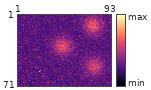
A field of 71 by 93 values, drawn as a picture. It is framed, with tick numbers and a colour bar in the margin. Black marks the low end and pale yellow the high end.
Neither half mirrors the other. The values are skewed, with a long tail toward high values. Three bumps rise from the field. Overall the values sit about 30% of the way up the scale.
